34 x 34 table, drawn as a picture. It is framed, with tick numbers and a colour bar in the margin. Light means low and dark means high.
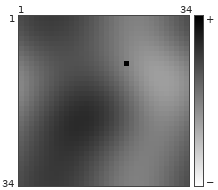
The ninth with the lowest average is the middle right. Overall the values sit about 60% of the way up the scale. One lone cell stands out, far higher than its neighbours.
